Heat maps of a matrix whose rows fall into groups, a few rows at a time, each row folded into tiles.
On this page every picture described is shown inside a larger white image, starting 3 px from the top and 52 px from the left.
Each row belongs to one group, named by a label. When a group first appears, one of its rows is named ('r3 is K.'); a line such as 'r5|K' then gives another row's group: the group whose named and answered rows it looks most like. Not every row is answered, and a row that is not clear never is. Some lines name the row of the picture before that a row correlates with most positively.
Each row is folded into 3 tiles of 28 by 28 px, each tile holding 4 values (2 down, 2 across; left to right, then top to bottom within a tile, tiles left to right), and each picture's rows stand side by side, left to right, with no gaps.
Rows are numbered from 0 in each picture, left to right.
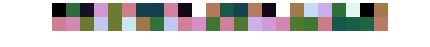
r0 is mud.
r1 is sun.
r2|sun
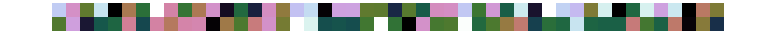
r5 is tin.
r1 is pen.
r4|mud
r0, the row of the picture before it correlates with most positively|3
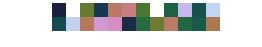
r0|pen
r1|tin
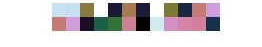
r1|pen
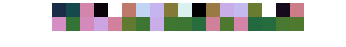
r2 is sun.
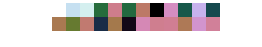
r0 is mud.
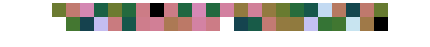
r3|pen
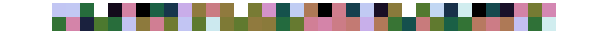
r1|mud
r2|tin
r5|mud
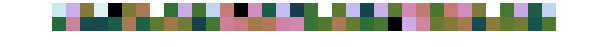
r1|tin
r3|tin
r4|pen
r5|tin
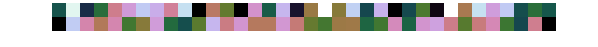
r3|tin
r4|sun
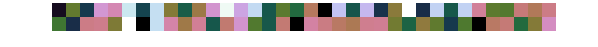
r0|mud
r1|pen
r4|tin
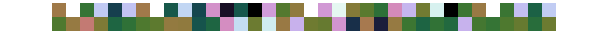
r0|tin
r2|mud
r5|tin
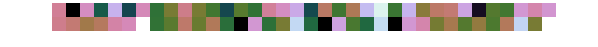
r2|mud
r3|mud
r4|pen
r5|mud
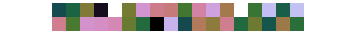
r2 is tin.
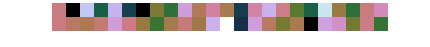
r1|mud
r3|pen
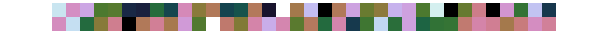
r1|mud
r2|sun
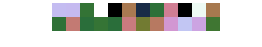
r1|sun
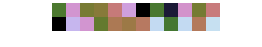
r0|pen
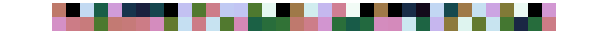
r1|mud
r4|mud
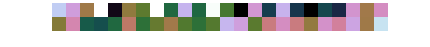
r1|tin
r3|mud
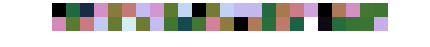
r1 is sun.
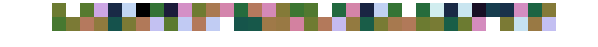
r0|tin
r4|tin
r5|mud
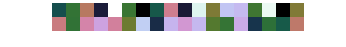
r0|sun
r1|sun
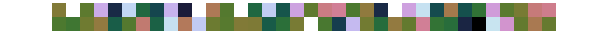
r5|pen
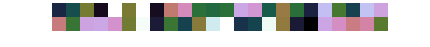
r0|sun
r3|pen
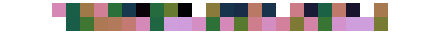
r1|sun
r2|sun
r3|sun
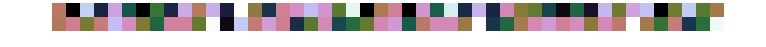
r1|mud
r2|pen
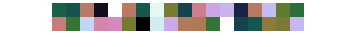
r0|sun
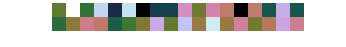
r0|tin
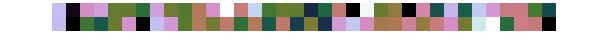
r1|pen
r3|sun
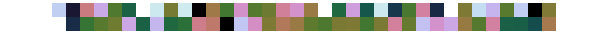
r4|sun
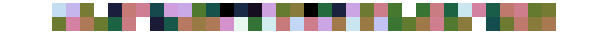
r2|mud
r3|mud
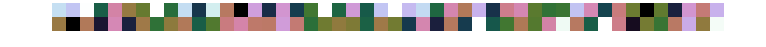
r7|mud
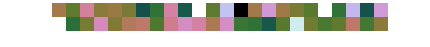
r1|sun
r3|tin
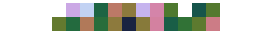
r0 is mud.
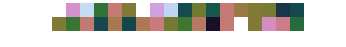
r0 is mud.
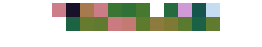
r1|tin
